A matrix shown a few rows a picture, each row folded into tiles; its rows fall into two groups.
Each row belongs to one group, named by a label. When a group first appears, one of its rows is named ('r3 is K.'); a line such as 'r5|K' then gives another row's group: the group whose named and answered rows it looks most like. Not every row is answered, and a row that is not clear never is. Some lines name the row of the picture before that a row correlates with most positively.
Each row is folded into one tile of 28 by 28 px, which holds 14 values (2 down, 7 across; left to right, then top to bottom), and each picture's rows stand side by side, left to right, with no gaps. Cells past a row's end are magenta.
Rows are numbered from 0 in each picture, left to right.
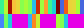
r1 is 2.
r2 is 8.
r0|2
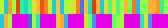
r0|2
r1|2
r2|8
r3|8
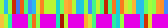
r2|2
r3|8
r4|8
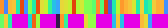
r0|8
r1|2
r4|2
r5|8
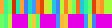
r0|8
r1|2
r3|2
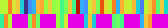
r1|2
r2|8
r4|8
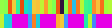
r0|8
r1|2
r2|8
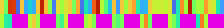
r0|8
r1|2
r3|2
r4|8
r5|2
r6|8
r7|2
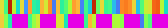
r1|8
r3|2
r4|2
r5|2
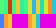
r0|2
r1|8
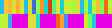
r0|2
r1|8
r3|8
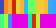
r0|2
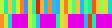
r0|8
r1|8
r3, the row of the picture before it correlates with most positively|1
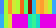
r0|2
